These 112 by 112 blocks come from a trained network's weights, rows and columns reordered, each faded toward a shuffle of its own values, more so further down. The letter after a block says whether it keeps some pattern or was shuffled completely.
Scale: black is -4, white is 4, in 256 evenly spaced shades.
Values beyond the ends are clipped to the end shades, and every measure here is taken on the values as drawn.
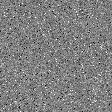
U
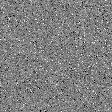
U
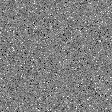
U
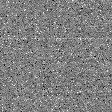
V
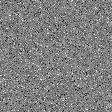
U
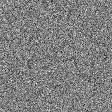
V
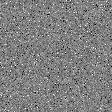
U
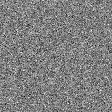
V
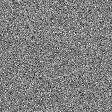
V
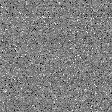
V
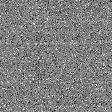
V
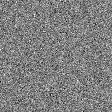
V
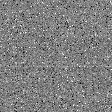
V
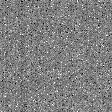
V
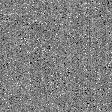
V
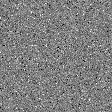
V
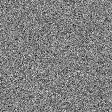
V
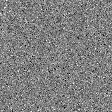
U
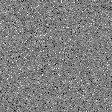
U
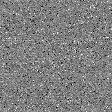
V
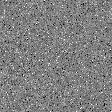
U
